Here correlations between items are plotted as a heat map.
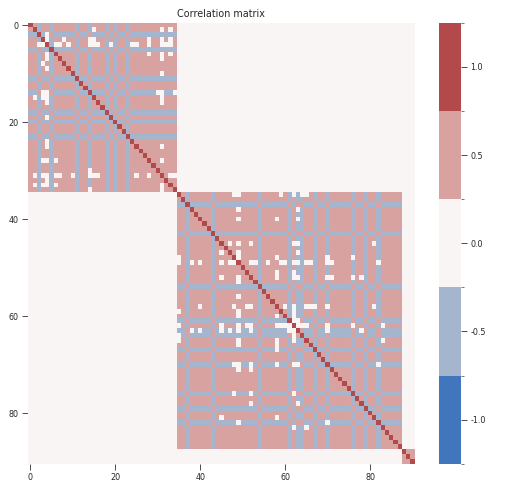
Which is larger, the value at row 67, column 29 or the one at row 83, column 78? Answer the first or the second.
the second
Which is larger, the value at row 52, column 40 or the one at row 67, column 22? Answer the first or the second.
the first
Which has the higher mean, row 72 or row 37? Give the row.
72
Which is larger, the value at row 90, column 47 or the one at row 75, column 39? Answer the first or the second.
the second
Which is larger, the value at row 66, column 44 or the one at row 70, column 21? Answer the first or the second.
the first
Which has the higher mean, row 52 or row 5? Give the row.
52
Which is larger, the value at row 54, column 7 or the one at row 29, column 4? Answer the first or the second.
the second
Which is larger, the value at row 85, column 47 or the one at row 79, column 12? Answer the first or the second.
the first
